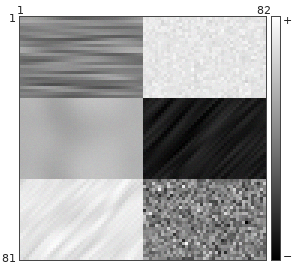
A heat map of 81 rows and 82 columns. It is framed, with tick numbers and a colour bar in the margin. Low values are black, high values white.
It is made of 3 by 2 panels. Panel 1,1: middling, streaked across. Panel 1,2: very high, fine-grained, faint in contrast. Panel 2,1: high, smooth, faint in contrast. Panel 2,2: very low, slanting up to the right, faint in contrast. Panel 3,1: very high, slanting up to the right, faint in contrast. Panel 3,2: middling, fine-grained, strong in contrast.
